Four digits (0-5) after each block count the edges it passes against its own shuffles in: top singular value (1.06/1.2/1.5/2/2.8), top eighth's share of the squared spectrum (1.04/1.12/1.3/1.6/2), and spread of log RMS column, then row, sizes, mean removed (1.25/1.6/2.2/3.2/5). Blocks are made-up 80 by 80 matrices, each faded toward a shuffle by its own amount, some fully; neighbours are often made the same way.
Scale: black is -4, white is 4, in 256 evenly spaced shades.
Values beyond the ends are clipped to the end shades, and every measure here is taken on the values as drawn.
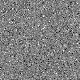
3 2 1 0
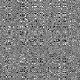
4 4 3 3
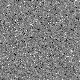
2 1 0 0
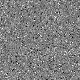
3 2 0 0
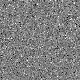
2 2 0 0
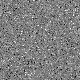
1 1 0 0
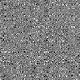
4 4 2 2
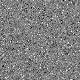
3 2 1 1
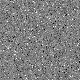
0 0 0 0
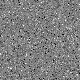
0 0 0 0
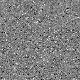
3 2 0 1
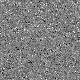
0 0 0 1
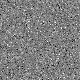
0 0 0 0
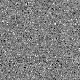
3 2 0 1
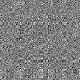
4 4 2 2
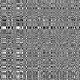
5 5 4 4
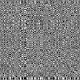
5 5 3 3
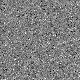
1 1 0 0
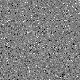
3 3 0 1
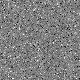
0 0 0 0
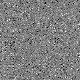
3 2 0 1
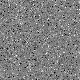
1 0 0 0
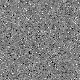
2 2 0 0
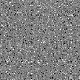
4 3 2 2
